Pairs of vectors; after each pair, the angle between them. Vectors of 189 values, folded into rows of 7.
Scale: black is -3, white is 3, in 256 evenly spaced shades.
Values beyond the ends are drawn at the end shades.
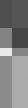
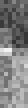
nearly parallel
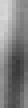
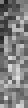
partly opposed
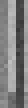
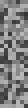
orthogonal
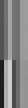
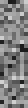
orthogonal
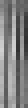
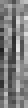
nearly opposite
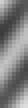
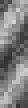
nearly opposite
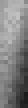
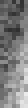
nearly opposite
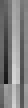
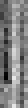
nearly parallel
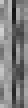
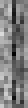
nearly parallel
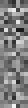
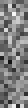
partly aligned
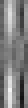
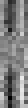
nearly opposite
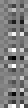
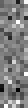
orthogonal
